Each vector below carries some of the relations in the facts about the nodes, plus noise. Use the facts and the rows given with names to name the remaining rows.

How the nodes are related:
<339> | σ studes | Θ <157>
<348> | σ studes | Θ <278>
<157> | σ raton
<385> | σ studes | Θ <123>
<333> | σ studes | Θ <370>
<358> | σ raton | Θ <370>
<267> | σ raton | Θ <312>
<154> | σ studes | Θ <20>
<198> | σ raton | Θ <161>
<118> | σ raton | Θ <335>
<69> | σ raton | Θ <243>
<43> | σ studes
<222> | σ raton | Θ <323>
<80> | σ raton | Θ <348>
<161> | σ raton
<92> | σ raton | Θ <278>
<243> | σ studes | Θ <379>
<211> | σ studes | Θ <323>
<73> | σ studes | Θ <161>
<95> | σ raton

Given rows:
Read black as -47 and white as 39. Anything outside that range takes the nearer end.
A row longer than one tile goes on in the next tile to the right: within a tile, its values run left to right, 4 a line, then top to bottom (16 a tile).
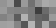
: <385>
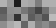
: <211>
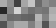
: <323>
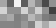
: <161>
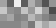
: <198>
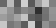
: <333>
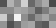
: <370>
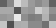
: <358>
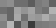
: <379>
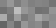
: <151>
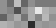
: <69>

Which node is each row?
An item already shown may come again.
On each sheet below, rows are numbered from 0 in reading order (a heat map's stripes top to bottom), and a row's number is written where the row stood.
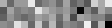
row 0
<222>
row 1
<348>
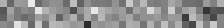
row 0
<222>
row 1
<69>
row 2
<157>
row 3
<73>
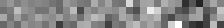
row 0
<151>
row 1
<278>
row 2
<92>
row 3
<243>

